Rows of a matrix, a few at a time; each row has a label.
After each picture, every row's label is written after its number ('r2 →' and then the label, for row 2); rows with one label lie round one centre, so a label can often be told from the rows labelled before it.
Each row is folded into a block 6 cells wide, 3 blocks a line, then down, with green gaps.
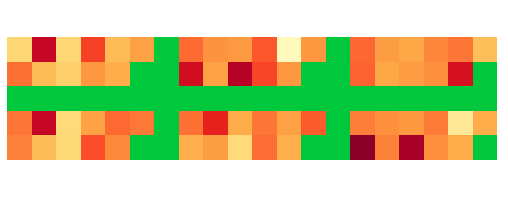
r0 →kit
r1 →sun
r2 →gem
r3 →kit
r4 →kit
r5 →sun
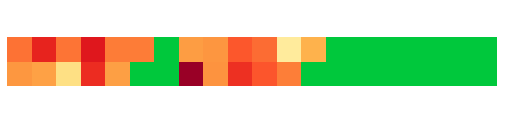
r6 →kit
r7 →sun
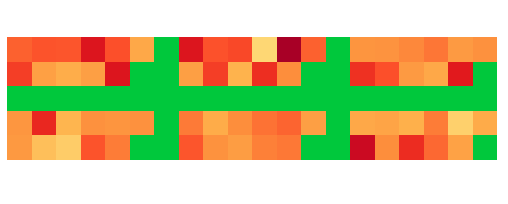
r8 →gem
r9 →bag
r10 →gem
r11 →kit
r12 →gem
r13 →sun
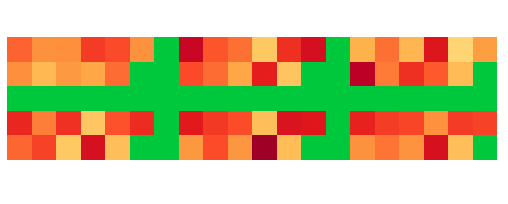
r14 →gem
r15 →bag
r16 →sun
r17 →bag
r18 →bag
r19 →bag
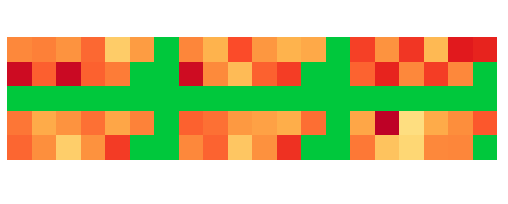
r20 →sun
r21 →gem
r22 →bag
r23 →gem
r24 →gem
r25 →kit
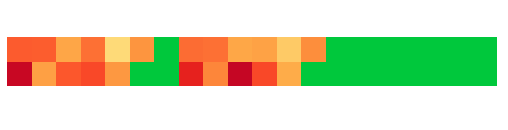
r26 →sun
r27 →sun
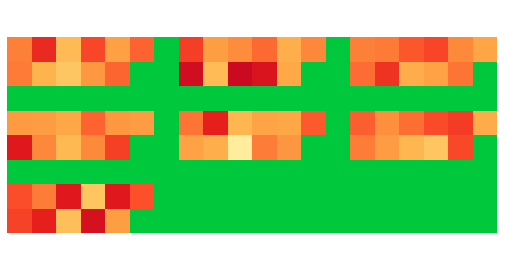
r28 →kit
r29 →sun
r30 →gem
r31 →gem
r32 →kit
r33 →gem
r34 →bag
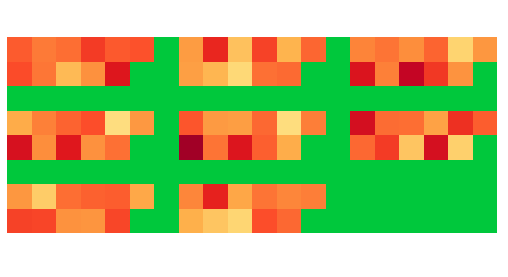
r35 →gem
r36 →kit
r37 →sun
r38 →sun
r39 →sun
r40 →bag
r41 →gem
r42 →kit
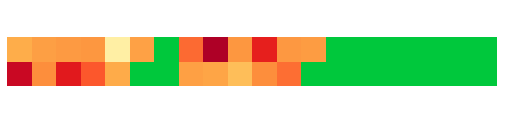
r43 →sun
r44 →kit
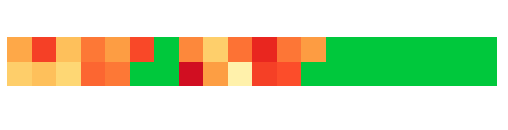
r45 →kit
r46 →gem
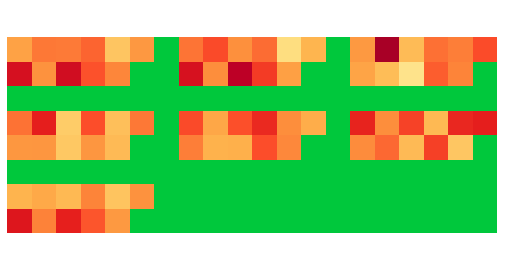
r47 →sun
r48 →sun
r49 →kit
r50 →kit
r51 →gem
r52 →bag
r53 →sun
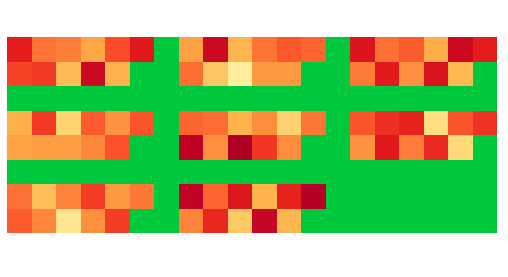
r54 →bag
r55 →kit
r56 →bag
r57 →kit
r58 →sun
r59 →bag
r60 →gem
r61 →bag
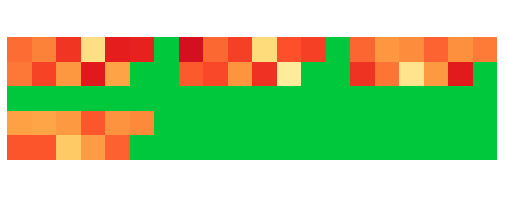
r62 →bag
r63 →bag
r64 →gem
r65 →gem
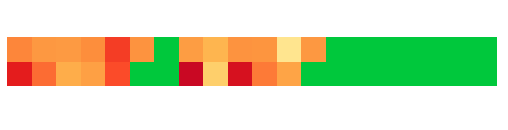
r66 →gem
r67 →sun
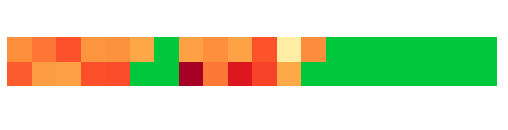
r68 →gem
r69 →sun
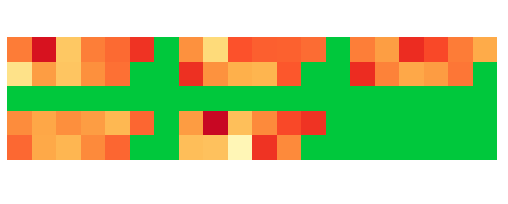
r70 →kit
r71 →gem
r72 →gem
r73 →gem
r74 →kit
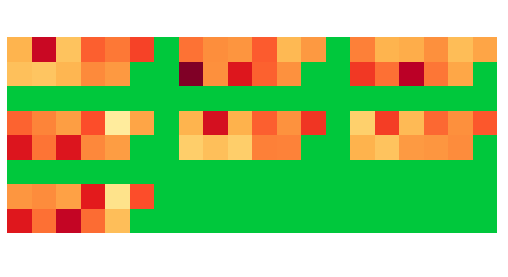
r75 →kit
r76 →sun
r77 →sun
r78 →sun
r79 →kit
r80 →kit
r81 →sun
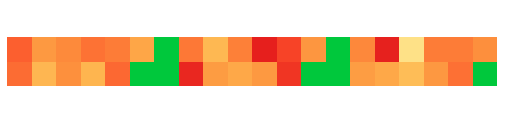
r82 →gem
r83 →gem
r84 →kit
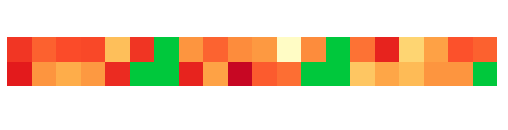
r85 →gem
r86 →sun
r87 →kit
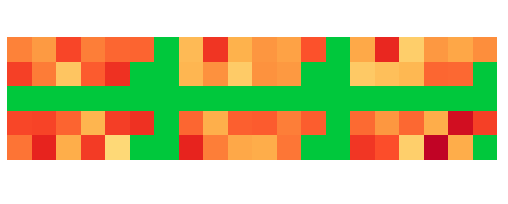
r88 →gem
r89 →kit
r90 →kit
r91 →bag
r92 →gem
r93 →bag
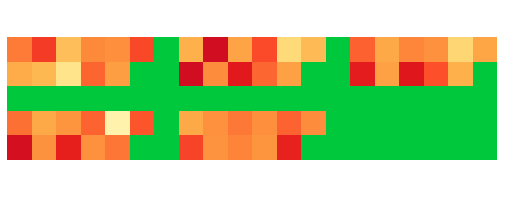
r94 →kit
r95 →sun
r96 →sun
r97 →sun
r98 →gem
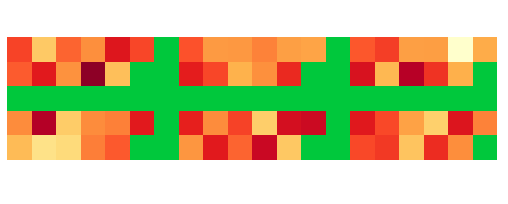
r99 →bag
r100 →gem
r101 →sun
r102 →kit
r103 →bag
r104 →bag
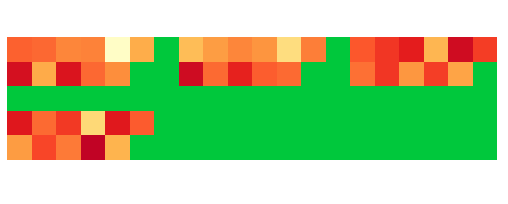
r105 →sun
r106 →sun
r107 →bag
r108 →bag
